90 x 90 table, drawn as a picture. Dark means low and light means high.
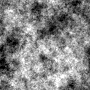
Neither half mirrors the other. The histogram is bell-shaped. No regular stripes run through it. The bottom middle is the ninth with the highest average.
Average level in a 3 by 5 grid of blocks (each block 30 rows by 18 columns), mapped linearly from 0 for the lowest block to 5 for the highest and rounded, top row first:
3 3 1 0 1
0 4 3 4 3
1 5 4 5 3
